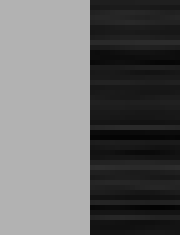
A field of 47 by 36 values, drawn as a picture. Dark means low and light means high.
It is made of 1 by 2 panels. Panel 1,1: high, flat. Panel 1,2: very low, streaked across, faint in contrast.
